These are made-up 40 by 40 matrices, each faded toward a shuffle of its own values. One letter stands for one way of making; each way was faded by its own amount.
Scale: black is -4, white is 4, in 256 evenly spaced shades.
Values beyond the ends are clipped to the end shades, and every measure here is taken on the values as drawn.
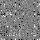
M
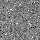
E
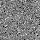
E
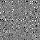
M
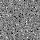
E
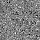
E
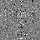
M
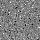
E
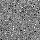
E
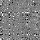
M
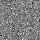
E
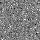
E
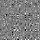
M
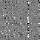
M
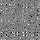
M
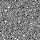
E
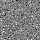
E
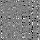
M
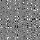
M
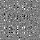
M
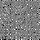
M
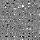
M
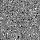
E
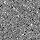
E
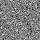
E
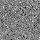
E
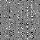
M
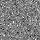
E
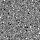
E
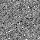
E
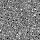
E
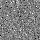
E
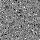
E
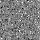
E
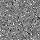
E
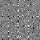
M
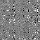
M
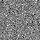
E
